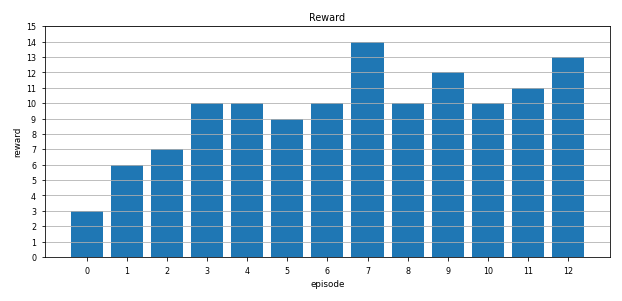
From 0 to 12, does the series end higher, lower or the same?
higher
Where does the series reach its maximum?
7
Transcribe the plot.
Title: Reward
x-axis: episode, ticks 0 1 2 3 4 5 6 7 8 9 10 11 12
y-axis: reward, ticks 0 1 2 3 4 5 6 7 8 9 10 11 12 13 14 15
Values:
3 6 7 10 10 9 10 14 10 12 10 11 13
